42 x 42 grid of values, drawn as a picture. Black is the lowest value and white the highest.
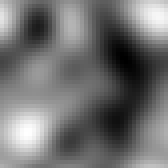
The ninth with the lowest average is the middle right. The bottom left is the ninth with the highest average. No regular stripes run through it. The histogram is bell-shaped.
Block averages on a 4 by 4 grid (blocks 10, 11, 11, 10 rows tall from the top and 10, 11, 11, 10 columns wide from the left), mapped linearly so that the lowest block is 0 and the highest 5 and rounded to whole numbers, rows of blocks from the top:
2 3 1 5 | 2 2 0 0 | 4 3 0 1 | 5 2 1 3
